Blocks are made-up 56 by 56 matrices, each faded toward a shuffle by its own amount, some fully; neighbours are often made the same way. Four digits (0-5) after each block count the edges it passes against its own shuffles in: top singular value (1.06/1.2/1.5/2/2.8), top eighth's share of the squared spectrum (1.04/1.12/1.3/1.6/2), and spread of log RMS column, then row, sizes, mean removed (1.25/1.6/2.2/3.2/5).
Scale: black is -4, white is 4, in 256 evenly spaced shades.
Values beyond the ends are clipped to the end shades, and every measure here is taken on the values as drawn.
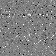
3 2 0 1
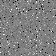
1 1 0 0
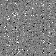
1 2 2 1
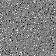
0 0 1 0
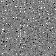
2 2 1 0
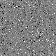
1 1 0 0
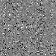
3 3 2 1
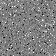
0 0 0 0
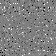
3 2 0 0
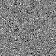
3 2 1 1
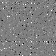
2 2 0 1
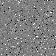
2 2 0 1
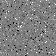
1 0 0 0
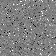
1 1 0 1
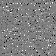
3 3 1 1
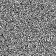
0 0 0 0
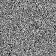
1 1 0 0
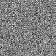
3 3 1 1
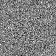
1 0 0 0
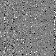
2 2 2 0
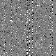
2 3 3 0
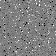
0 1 1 0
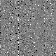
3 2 2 0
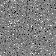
1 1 1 0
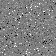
0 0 0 0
